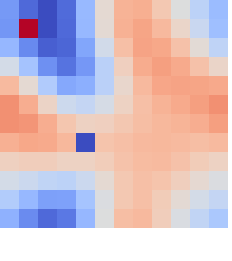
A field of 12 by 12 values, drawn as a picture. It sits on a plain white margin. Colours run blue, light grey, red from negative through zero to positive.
No row or column stands out. Two lone cells stand out: one far higher and one far lower than their neighbours. The ninth with the lowest average is the top left. Values change most from cell to cell in the top left. The middle right is the smoothest part.
